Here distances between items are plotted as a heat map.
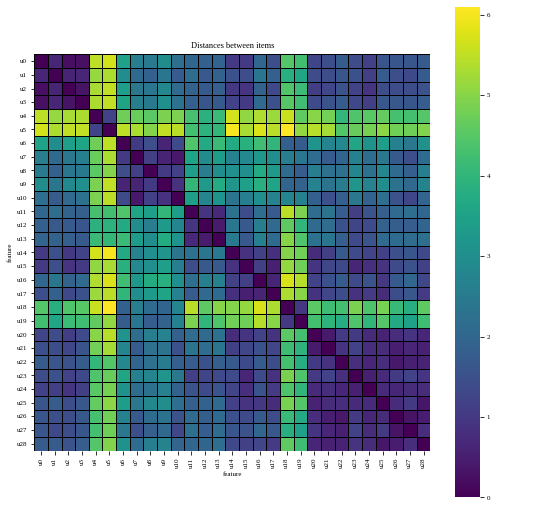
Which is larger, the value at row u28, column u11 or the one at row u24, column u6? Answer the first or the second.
the second
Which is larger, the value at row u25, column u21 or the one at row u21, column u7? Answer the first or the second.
the second
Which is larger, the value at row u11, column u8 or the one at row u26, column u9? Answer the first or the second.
the first
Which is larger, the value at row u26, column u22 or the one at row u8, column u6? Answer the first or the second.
the second
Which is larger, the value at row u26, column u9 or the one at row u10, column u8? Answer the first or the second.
the first
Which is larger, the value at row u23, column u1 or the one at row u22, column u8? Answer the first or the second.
the second
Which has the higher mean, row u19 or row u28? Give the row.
u19
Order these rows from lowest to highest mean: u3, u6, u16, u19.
u3, u16, u6, u19
